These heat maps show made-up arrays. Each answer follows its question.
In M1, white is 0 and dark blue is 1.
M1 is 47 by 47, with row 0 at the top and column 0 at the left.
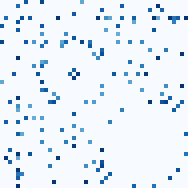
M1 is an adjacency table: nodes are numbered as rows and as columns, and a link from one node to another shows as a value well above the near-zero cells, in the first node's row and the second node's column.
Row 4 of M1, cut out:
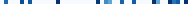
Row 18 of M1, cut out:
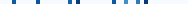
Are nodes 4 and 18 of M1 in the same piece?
no
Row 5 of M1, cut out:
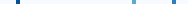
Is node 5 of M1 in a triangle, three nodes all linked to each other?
yes
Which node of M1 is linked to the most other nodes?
node 4
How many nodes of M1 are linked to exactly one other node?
8
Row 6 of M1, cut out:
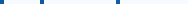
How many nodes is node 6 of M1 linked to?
3
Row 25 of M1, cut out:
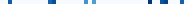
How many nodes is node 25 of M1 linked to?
9
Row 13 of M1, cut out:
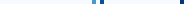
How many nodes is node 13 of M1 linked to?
3
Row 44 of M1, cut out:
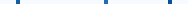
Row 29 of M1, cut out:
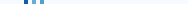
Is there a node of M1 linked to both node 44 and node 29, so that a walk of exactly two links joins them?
no
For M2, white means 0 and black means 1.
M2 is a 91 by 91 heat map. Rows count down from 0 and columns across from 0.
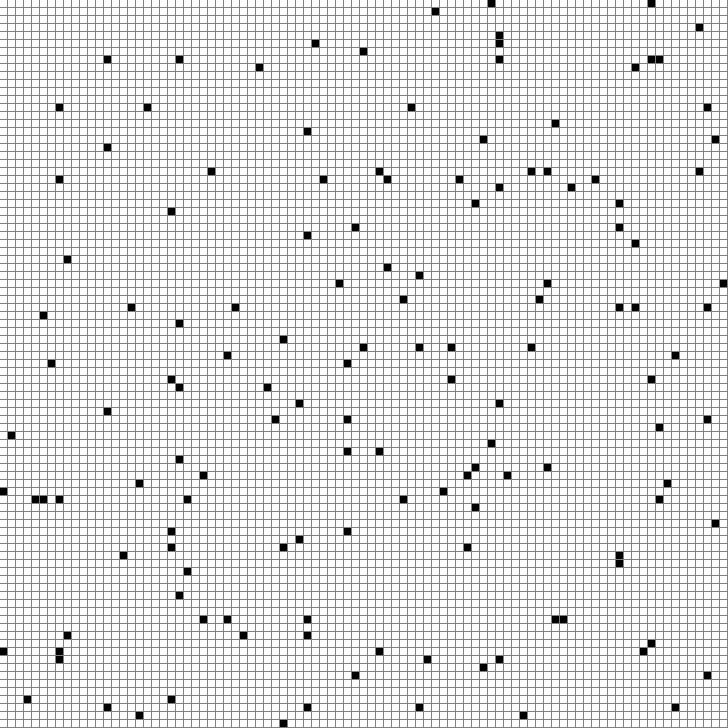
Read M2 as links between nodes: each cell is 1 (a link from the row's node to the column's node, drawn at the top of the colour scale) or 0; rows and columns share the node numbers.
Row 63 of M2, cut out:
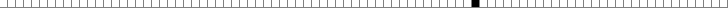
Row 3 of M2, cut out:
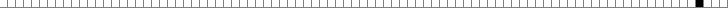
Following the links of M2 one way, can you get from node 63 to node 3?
yes
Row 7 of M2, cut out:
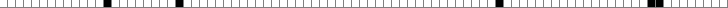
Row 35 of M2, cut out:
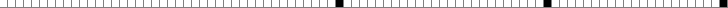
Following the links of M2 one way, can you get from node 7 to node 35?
yes
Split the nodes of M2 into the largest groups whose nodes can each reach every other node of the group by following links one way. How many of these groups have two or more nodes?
3
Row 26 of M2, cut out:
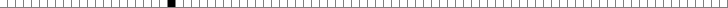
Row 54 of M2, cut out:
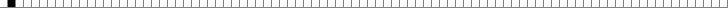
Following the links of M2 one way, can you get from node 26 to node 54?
no
